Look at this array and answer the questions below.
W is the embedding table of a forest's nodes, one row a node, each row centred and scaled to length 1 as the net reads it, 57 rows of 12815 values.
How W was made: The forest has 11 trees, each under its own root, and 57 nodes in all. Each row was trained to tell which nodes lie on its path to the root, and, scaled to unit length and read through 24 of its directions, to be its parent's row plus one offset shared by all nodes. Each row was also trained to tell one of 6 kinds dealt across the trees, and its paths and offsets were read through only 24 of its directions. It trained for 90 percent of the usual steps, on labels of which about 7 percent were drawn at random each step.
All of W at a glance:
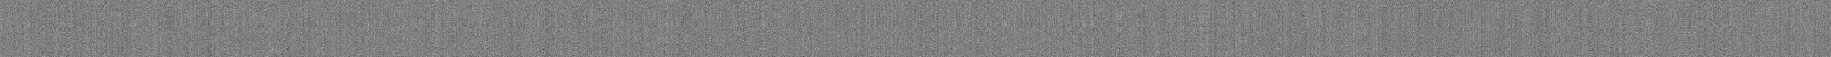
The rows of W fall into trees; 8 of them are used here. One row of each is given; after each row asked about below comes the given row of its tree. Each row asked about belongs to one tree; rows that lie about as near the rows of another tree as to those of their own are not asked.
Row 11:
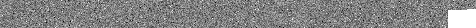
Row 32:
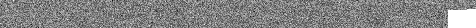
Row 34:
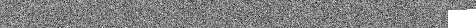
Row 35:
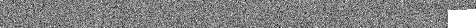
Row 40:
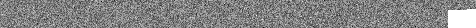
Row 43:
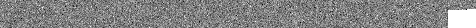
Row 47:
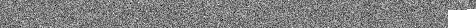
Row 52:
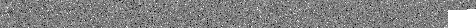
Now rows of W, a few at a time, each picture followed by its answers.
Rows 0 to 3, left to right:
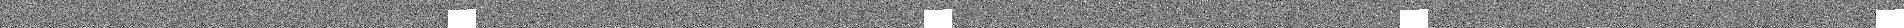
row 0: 35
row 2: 43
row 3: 43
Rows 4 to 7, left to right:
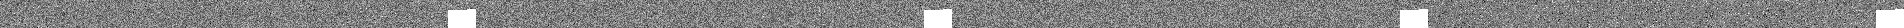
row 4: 34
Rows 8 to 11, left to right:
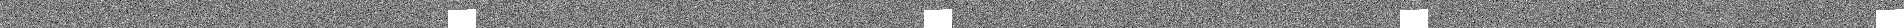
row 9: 47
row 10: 47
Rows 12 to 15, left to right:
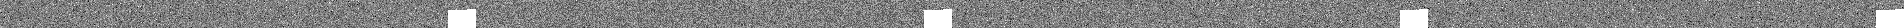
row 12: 43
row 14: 43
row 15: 43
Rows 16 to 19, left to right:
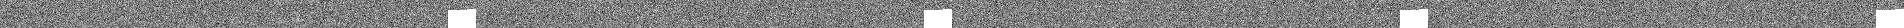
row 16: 11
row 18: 35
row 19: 47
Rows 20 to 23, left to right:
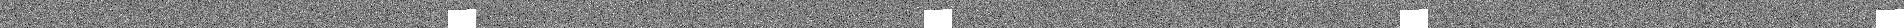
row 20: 52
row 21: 11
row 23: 52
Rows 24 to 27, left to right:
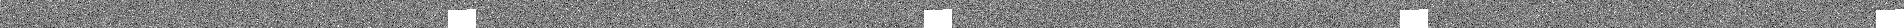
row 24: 52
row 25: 52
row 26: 32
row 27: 43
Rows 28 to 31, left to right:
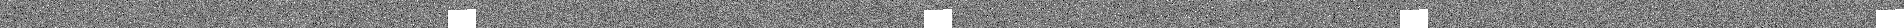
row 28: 11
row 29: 34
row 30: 11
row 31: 35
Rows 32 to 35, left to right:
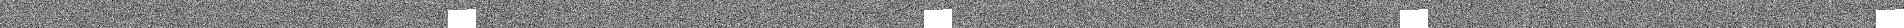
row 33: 47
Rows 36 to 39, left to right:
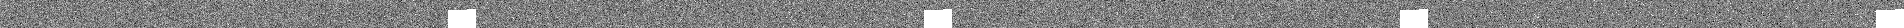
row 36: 40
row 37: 52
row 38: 40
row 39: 52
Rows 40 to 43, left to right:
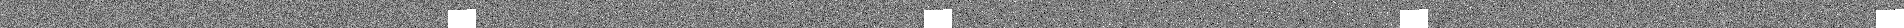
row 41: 35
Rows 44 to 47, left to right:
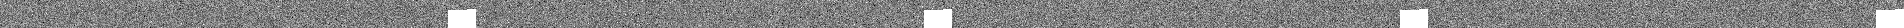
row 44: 34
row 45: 43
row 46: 35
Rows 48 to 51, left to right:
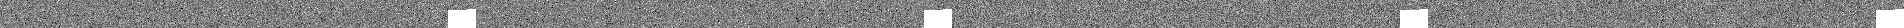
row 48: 52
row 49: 52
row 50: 35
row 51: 11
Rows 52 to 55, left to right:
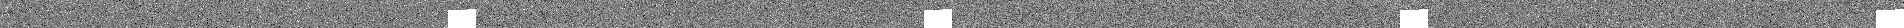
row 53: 11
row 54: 34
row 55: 43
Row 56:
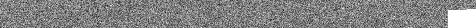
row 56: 32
